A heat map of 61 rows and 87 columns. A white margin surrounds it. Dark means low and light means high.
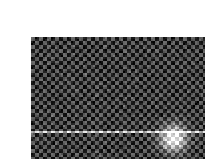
The bottom right is the ninth with the highest average. Row 48 differs from the rows beside it. A single bump stands in the bottom right. Neither half mirrors the other.
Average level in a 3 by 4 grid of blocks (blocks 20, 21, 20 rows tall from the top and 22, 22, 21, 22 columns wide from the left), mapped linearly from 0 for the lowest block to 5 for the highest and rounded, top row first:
0000
0000
1115
